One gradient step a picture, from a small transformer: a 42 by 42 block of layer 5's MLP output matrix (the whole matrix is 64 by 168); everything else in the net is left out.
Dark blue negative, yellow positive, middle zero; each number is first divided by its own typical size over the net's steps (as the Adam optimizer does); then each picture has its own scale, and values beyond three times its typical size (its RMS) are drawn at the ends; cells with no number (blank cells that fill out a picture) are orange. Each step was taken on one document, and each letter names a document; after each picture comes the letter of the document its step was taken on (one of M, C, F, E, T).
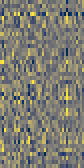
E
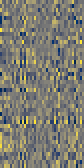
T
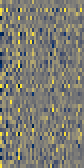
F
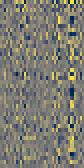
T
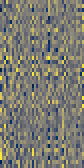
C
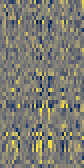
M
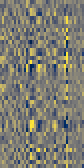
E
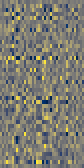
M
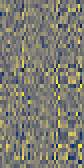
T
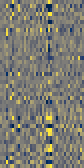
M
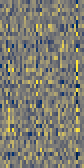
M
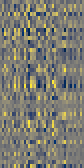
E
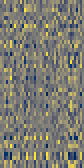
T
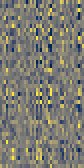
M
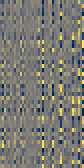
C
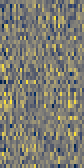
T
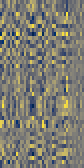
E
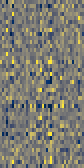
M
